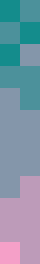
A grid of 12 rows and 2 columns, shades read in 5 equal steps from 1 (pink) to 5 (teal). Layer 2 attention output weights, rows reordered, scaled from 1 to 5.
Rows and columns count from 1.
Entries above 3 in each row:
2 2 1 2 1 0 0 0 0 0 0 0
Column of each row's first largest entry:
1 2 1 1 2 1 1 1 1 1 1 2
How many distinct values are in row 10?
1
